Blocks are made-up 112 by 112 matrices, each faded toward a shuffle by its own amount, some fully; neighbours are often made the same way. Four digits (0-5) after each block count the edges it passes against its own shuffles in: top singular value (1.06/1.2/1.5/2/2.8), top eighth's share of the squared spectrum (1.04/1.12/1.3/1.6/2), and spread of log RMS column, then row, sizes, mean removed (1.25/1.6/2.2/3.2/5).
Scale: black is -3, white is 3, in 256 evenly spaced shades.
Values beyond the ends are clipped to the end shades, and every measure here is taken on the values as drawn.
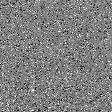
2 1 0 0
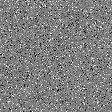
2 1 0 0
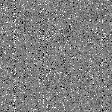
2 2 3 1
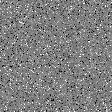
0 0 0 0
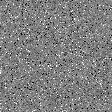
0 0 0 0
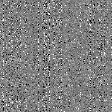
2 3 4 2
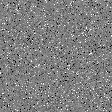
0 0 0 0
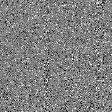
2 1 2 1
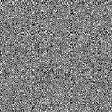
4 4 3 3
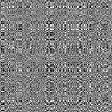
5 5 4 4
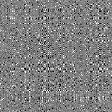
5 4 3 3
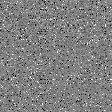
3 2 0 1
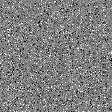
3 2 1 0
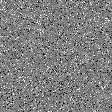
0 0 0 0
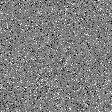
1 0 0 0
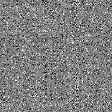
4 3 2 1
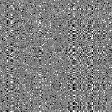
5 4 3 3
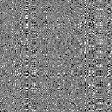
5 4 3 3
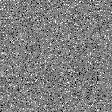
3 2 1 0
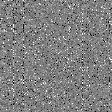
4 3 2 1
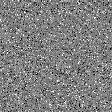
3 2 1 0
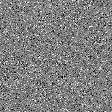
3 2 0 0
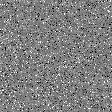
2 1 0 0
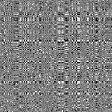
5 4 4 4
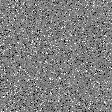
0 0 0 0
